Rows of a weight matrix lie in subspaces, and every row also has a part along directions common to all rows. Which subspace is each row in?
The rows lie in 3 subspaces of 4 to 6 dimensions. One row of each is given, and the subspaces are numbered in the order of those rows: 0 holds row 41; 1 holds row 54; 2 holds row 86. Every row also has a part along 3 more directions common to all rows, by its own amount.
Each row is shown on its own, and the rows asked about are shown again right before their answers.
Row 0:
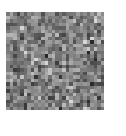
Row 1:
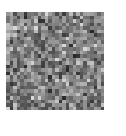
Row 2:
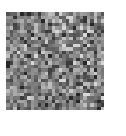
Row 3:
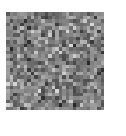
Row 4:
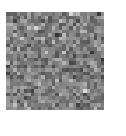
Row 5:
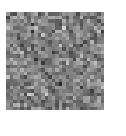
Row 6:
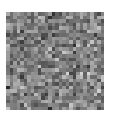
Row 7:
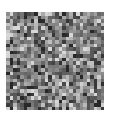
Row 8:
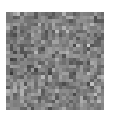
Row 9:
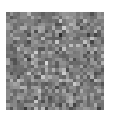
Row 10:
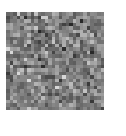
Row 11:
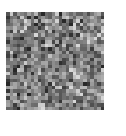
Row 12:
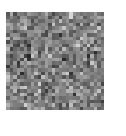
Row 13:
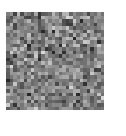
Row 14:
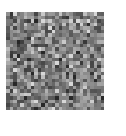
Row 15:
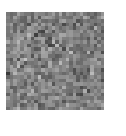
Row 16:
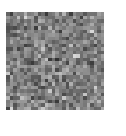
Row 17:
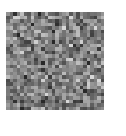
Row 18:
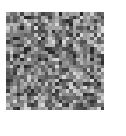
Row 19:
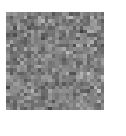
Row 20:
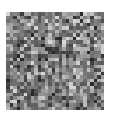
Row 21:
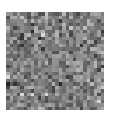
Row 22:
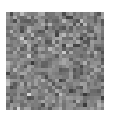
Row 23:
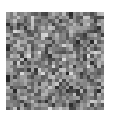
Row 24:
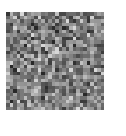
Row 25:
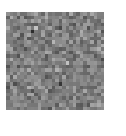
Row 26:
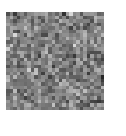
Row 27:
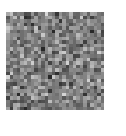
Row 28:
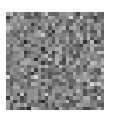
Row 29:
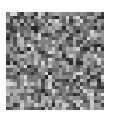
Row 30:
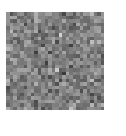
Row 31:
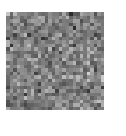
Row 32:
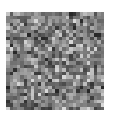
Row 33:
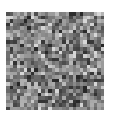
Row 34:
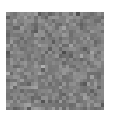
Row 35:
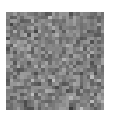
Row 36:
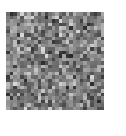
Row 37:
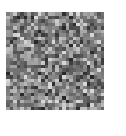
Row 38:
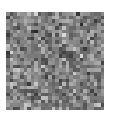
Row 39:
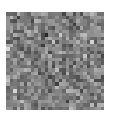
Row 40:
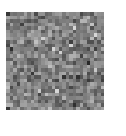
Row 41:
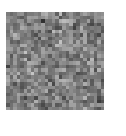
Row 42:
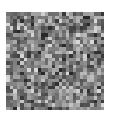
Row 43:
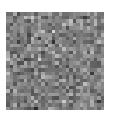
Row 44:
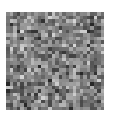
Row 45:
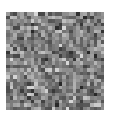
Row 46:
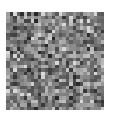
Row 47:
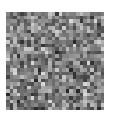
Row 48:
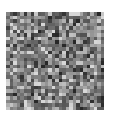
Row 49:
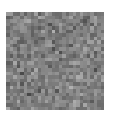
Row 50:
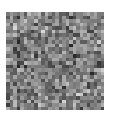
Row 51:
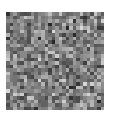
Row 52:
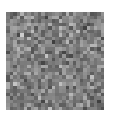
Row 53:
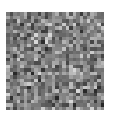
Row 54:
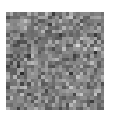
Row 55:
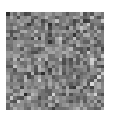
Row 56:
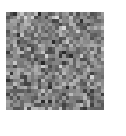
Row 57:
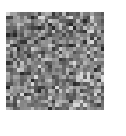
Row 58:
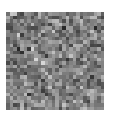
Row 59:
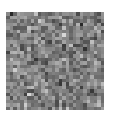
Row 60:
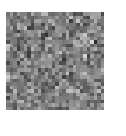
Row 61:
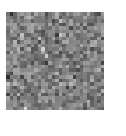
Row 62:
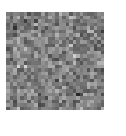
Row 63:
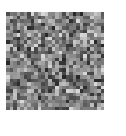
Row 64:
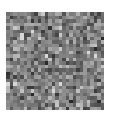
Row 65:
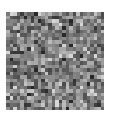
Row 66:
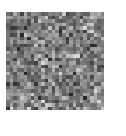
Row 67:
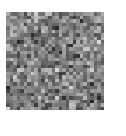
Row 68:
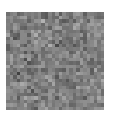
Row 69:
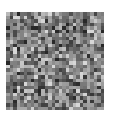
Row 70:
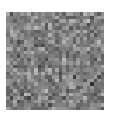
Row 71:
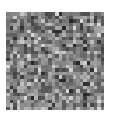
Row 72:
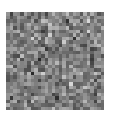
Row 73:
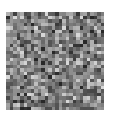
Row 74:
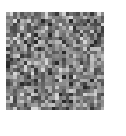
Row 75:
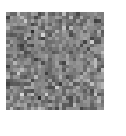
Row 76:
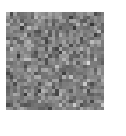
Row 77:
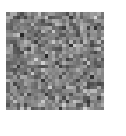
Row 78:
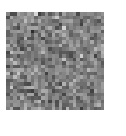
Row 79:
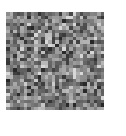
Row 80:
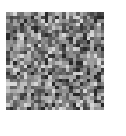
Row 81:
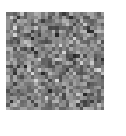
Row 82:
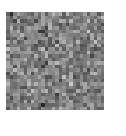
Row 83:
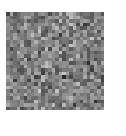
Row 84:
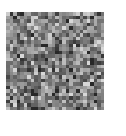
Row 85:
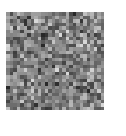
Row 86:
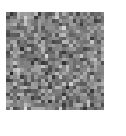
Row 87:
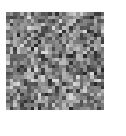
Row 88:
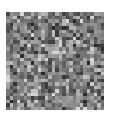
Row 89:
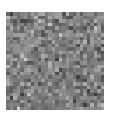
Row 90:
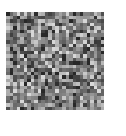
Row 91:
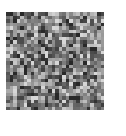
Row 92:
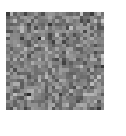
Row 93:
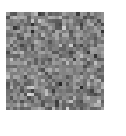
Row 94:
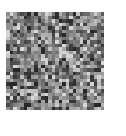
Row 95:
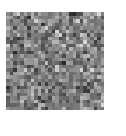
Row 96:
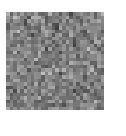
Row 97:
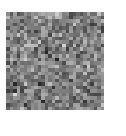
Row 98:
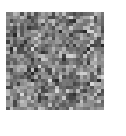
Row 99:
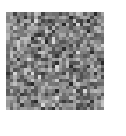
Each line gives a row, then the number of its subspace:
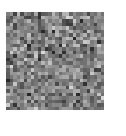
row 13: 0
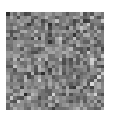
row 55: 0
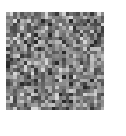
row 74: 0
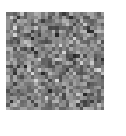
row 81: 0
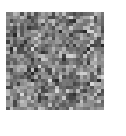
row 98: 1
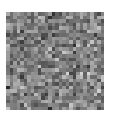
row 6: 1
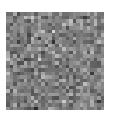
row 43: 0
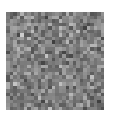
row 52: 2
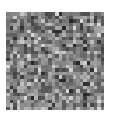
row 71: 0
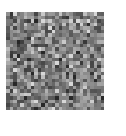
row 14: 0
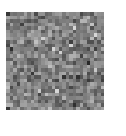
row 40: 1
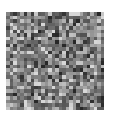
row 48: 1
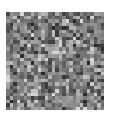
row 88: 0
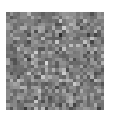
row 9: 1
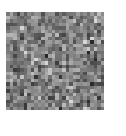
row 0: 2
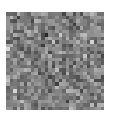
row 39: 1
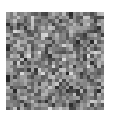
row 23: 1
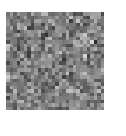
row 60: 1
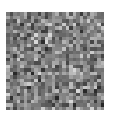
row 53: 0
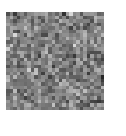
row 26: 1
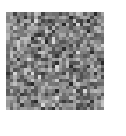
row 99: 0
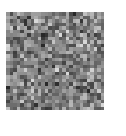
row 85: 1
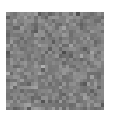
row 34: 2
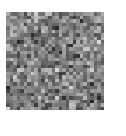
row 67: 1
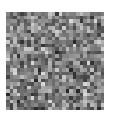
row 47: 0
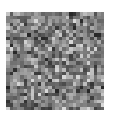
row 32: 1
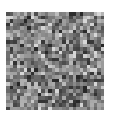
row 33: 1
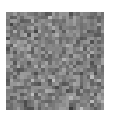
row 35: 1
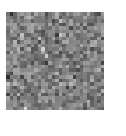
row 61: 2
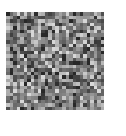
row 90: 1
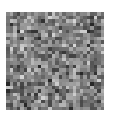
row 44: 1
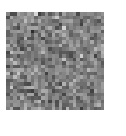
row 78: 2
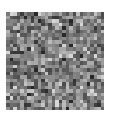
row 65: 2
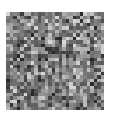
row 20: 0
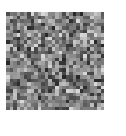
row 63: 1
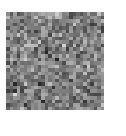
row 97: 1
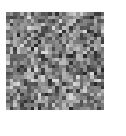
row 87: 1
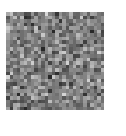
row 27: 2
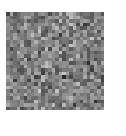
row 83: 1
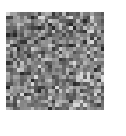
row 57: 1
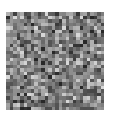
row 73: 2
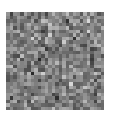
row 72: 0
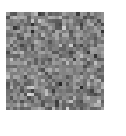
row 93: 2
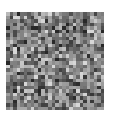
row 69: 1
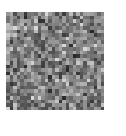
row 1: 2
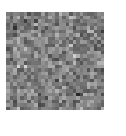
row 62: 0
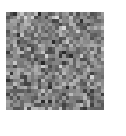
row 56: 2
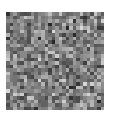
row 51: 0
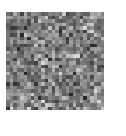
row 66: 2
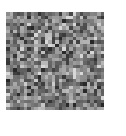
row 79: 0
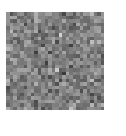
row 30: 1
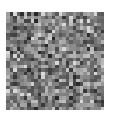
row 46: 0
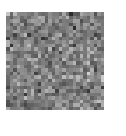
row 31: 1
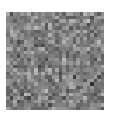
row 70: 0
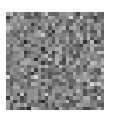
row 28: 2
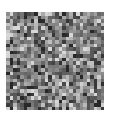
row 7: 2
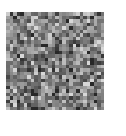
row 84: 0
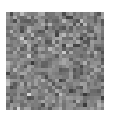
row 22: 0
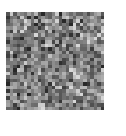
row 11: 0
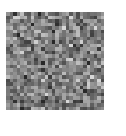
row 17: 2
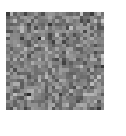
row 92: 0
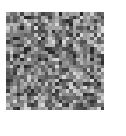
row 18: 0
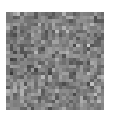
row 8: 1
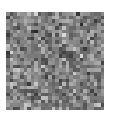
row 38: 2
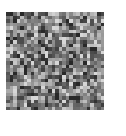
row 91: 0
